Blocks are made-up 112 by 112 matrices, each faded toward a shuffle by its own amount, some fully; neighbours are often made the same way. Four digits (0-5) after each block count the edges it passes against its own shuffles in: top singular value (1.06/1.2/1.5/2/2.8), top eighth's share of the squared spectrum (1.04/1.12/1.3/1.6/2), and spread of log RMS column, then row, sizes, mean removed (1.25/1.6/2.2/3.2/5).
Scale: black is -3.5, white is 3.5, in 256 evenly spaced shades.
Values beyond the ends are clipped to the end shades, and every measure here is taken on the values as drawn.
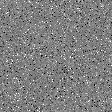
2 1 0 0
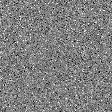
0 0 1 0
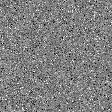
0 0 1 0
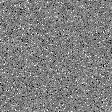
0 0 0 0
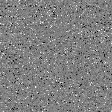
2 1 0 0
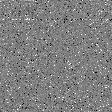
3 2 0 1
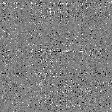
2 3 3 2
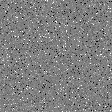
0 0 0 0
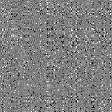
5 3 3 2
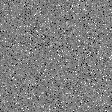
2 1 0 0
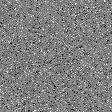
0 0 0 0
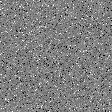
0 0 0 0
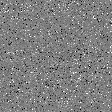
1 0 0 1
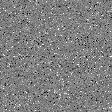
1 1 0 1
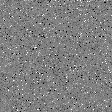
1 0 0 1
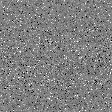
0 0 0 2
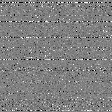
3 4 0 3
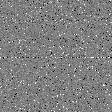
2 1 0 1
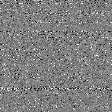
2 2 0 3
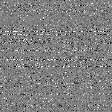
2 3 0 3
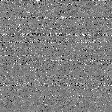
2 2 0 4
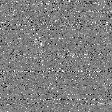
2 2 0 3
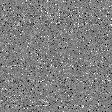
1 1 0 1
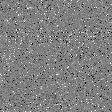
1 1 0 1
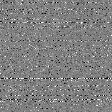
3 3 0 3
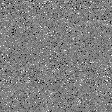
1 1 0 2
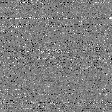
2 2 0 3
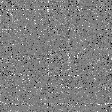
2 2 2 2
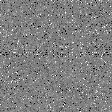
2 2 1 2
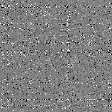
2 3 2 3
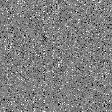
3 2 2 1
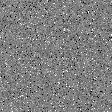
2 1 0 0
